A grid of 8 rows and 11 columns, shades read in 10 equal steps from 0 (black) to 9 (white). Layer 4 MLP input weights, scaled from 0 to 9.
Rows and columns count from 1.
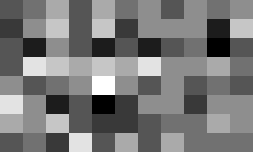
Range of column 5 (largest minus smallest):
9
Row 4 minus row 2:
1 3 0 3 0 4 3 0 0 5 -3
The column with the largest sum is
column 3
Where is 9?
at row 5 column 5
